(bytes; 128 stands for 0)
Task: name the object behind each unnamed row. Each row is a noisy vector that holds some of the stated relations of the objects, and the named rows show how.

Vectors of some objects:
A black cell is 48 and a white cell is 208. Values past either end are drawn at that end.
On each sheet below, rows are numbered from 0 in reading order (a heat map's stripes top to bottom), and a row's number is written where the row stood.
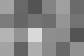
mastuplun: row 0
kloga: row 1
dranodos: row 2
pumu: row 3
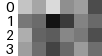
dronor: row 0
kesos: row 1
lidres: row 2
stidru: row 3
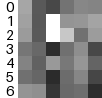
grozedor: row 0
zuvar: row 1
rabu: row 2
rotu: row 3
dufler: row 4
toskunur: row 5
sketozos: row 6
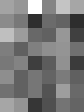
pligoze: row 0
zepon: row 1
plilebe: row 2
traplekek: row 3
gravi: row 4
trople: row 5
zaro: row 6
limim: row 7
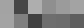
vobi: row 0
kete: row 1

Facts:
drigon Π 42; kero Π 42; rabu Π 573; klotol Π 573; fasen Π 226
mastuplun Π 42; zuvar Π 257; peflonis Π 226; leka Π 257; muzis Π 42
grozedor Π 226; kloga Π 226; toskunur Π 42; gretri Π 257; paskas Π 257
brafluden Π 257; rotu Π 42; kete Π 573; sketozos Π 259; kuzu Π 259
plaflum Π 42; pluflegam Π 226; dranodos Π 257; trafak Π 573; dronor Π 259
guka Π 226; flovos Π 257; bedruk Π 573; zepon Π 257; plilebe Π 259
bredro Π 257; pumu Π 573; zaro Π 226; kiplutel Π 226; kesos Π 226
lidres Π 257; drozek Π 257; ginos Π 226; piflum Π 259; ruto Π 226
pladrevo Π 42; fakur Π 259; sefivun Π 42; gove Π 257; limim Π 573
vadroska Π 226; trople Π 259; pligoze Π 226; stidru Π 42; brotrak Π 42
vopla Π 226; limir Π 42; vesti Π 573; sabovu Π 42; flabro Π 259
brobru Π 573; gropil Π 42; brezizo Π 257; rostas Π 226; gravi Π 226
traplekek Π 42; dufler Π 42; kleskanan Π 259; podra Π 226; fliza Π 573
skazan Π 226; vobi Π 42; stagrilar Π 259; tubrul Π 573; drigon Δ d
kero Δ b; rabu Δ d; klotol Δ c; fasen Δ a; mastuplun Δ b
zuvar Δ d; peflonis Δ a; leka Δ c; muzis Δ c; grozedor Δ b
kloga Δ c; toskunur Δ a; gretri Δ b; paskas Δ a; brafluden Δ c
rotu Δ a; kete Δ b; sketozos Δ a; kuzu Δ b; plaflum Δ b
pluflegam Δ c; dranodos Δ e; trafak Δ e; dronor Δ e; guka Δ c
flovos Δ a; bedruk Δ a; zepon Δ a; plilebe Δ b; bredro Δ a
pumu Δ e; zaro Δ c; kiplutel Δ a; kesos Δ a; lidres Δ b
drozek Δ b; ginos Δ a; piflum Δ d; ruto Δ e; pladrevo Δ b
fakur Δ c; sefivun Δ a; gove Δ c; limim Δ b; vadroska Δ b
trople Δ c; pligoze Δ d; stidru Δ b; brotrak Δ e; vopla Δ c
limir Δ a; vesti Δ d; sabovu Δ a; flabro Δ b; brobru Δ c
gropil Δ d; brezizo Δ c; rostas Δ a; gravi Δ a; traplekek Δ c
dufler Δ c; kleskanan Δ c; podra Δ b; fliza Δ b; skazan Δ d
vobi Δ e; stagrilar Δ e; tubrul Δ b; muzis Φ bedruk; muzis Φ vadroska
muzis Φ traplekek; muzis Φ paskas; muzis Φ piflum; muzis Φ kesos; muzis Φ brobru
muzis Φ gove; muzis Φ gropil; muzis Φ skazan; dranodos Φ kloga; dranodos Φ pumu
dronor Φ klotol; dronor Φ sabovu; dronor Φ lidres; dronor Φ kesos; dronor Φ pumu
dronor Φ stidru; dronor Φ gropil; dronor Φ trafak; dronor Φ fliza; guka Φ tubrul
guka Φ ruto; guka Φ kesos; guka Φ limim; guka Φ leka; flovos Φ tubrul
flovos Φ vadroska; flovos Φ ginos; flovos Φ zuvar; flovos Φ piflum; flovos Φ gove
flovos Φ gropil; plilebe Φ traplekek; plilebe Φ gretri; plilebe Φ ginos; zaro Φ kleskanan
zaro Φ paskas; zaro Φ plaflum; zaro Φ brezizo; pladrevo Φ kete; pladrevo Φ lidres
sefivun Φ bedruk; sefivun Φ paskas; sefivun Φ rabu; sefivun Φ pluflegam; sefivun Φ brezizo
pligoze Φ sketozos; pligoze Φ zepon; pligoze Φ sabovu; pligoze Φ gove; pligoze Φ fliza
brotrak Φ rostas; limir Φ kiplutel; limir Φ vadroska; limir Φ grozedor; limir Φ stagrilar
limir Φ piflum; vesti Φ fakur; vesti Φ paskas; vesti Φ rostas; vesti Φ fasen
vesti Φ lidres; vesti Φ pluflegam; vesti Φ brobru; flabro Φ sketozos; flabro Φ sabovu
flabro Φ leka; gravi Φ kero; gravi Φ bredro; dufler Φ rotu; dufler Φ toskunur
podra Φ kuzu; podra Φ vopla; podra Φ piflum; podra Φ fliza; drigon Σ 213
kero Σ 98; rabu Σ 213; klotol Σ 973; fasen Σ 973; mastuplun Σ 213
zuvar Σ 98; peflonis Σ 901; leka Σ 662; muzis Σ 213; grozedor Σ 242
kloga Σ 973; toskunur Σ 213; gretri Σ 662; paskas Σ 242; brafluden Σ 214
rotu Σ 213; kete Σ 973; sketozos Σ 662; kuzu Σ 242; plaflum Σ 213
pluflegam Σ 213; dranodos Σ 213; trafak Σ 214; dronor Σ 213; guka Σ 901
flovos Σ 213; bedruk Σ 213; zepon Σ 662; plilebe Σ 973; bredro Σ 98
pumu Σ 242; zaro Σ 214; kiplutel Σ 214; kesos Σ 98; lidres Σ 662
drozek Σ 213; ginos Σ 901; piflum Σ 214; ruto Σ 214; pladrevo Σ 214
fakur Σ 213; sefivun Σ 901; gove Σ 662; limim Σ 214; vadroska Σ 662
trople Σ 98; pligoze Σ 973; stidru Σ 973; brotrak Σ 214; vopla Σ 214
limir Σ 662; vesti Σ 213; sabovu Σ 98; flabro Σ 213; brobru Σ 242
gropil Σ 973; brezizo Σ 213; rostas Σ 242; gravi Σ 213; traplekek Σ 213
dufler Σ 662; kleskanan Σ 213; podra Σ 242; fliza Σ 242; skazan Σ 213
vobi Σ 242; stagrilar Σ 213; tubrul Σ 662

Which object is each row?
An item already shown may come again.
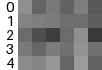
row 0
trople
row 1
klotol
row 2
sefivun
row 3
kloga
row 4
guka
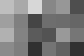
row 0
dronor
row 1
kete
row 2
podra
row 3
zepon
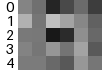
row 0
bredro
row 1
stagrilar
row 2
sabovu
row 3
muzis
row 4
vopla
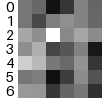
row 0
kesos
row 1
pluflegam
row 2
piflum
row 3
flovos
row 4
flabro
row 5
kiplutel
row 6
sketozos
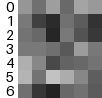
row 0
ruto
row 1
paskas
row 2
bedruk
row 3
vopla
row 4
fliza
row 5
stagrilar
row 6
rostas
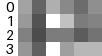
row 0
pumu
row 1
vesti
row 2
brobru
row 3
gropil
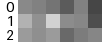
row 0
brafluden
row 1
dranodos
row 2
trafak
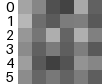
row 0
pladrevo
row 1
kuzu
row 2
brotrak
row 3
trople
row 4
kero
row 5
trople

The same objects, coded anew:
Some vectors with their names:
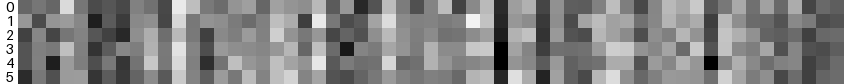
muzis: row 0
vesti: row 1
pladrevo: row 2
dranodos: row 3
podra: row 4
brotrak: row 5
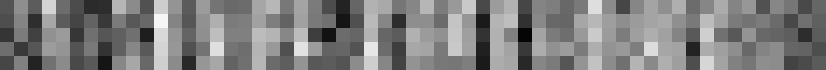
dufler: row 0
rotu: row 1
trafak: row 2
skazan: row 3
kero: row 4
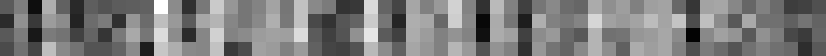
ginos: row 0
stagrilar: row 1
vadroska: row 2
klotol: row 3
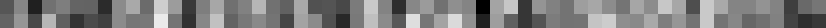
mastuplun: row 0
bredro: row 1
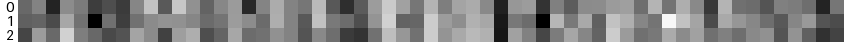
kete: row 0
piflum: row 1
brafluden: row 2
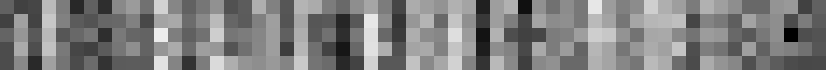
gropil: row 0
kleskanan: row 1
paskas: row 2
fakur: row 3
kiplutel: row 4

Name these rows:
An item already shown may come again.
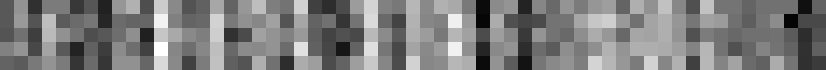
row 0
limim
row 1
paskas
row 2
klotol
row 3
bedruk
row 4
zuvar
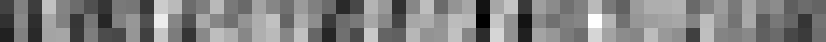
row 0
traplekek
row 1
vobi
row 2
ruto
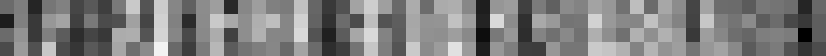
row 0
kete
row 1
ruto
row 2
tubrul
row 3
zepon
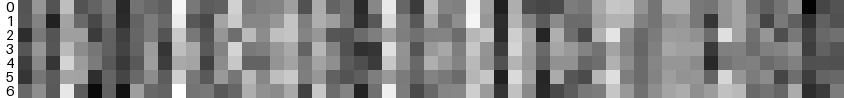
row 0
paskas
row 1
rostas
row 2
brotrak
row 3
pluflegam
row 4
kloga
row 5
brotrak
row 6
sefivun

